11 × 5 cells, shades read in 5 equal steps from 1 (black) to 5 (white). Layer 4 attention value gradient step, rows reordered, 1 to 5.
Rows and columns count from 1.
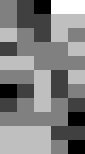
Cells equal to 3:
20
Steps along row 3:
down down up down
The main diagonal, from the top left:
3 2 2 3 3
